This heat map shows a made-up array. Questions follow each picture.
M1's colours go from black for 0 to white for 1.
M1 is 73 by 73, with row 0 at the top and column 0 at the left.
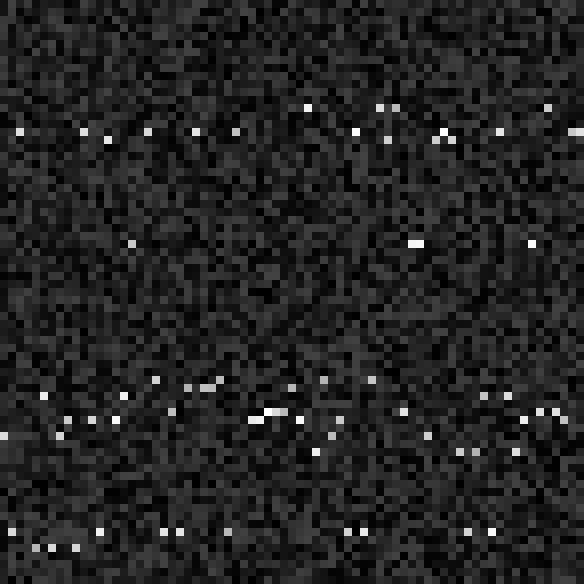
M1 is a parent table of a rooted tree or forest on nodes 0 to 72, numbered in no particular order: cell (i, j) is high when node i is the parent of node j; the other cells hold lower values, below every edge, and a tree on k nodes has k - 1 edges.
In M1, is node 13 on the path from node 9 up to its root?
yes
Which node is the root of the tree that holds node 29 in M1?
30
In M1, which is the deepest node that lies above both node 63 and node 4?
13
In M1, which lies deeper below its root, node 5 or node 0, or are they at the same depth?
node 5
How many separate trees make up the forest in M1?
3
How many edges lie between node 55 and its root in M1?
2
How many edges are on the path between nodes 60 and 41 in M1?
5
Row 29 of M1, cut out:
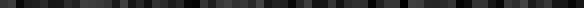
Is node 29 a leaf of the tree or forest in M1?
yes
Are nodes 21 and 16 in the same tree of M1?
yes
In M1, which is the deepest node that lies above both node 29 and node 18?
16
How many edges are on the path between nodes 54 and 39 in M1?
3
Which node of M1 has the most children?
16
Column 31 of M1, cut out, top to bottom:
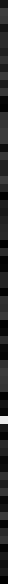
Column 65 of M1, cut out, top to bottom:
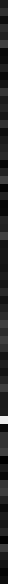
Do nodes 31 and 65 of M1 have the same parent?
yes
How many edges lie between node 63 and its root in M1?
3
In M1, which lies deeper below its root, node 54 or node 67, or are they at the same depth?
node 67
